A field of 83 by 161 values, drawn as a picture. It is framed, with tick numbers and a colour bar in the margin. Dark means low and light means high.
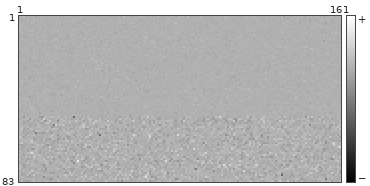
There is no overall slope. No row or column stands out. No regular stripes run through it. Overall the values sit about 70% of the way up the scale. The texture is fine-grained noise. The distribution is heavy-tailed on both sides. A horizontal seam about 60% of the way down splits the table, and the top part is calmer.
